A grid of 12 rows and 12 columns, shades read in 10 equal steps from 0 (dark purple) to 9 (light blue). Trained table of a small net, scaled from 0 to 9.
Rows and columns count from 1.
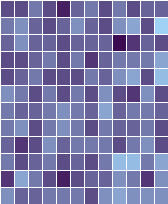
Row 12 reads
6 4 4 5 5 5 3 6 7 6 6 6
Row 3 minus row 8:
-1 0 1 -1 -3 -1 1 -1 -4 -2 -1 0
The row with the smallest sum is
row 3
